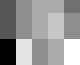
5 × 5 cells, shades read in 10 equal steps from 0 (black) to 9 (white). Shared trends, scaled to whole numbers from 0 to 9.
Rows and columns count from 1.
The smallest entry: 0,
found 2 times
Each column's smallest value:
0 5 5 6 4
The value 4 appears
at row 1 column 5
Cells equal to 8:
2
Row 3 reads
3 5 6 7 5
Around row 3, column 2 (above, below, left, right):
5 8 3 6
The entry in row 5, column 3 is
5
